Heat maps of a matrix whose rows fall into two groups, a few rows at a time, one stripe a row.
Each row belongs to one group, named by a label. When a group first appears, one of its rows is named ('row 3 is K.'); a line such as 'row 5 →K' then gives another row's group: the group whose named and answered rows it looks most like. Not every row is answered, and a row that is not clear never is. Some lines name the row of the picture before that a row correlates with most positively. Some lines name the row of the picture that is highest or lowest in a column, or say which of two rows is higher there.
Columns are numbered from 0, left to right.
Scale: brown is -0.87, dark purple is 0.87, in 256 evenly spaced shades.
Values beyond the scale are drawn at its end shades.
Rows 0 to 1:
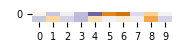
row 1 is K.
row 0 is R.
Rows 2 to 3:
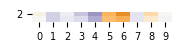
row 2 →R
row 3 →R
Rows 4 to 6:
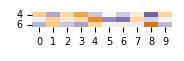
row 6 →K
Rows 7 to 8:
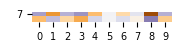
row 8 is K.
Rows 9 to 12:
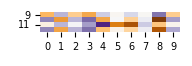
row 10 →K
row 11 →R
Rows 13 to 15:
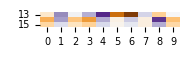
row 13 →R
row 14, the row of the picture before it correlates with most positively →9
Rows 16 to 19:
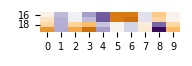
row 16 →R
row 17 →R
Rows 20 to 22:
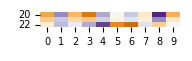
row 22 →R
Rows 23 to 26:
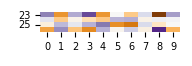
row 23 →K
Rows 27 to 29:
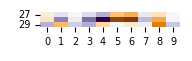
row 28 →R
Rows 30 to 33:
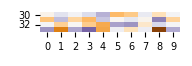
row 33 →K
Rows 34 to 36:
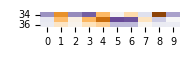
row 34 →K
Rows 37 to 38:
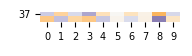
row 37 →K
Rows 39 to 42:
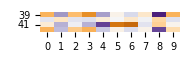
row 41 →R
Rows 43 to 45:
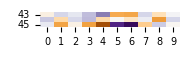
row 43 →R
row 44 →K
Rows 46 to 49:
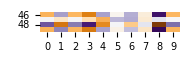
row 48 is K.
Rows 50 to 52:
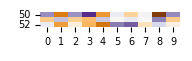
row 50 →K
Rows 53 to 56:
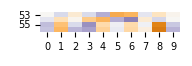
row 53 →R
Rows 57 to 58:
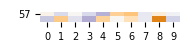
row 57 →R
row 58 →K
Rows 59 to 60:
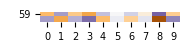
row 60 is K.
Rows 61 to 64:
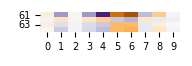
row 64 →R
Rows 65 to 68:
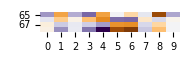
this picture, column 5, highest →66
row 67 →R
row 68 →R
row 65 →K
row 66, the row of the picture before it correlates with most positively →62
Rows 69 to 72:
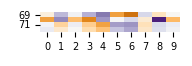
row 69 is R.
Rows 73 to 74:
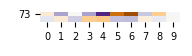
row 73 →R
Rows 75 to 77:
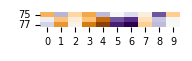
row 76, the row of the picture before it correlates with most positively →74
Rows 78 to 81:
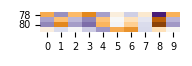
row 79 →K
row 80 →K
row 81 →R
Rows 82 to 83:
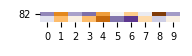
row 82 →K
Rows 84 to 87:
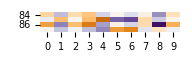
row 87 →R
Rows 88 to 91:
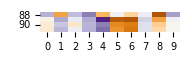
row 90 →R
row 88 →K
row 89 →R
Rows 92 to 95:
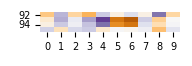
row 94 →R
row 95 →K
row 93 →R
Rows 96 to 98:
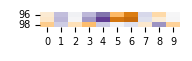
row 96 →R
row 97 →R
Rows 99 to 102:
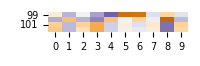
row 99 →R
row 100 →K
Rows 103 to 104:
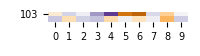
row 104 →K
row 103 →R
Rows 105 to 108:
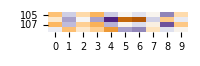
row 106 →R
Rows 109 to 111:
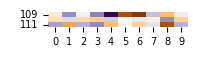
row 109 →R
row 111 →K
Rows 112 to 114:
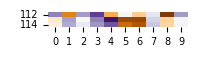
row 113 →R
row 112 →K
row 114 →R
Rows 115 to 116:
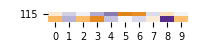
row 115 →R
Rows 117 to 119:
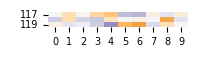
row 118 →K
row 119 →R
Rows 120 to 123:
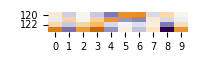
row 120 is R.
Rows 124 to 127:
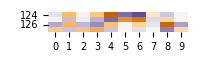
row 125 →R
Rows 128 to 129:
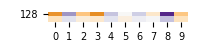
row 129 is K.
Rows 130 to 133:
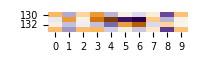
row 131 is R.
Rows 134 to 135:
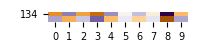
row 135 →K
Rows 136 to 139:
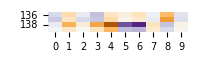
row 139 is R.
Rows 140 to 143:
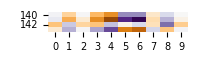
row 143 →R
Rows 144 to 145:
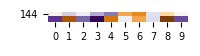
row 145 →K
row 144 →R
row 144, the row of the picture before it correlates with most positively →143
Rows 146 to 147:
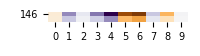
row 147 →R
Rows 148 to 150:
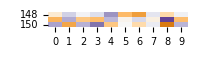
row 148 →R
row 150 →K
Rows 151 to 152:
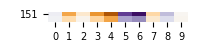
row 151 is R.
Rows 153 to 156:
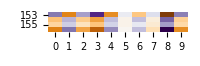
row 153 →K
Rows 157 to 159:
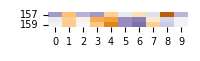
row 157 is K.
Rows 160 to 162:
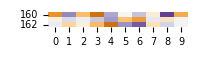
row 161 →R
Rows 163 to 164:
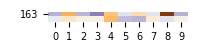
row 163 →K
